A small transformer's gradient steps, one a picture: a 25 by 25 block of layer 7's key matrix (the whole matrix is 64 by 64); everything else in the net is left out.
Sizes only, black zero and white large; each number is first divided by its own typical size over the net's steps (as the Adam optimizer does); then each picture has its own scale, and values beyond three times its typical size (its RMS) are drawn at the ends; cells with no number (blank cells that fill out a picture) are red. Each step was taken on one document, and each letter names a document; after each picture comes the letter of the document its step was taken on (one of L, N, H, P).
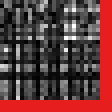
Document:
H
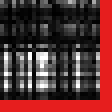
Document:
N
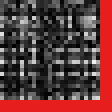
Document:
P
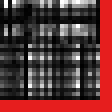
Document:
N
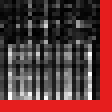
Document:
P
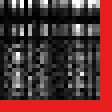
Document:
N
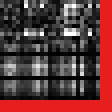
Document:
H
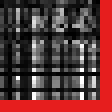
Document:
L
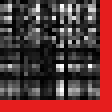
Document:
H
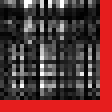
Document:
N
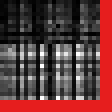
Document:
P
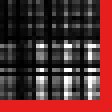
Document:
L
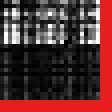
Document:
L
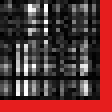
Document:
H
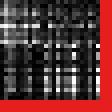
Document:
L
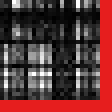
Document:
N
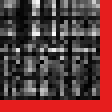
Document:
H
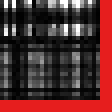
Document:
N
